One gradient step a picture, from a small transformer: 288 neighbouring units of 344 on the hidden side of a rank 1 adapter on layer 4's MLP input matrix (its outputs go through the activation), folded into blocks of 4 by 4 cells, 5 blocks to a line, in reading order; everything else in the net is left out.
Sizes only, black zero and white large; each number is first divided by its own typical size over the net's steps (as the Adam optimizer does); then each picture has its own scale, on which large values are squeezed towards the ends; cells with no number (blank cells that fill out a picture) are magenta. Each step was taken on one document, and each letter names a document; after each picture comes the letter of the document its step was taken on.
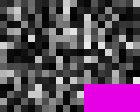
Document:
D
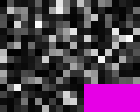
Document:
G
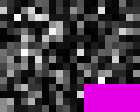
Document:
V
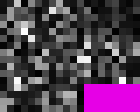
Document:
G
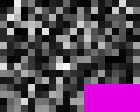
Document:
D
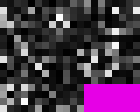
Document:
V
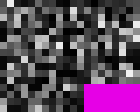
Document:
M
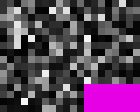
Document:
G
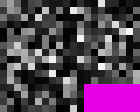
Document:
M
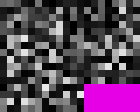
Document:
M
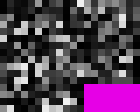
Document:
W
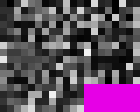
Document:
D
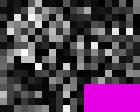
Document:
V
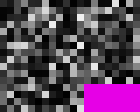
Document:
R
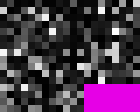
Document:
V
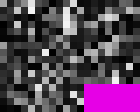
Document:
D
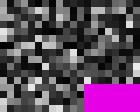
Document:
R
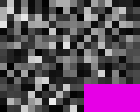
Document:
D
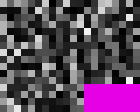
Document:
R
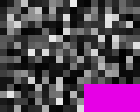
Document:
D
